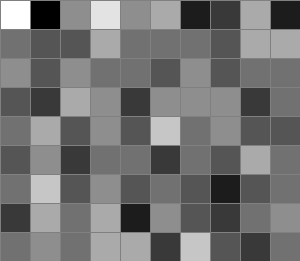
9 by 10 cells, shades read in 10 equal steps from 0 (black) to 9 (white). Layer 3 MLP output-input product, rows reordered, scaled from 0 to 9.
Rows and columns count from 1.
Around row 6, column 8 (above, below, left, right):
5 1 4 6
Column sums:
38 37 35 49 32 38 36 27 36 35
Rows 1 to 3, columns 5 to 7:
5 6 1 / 4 4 4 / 4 3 5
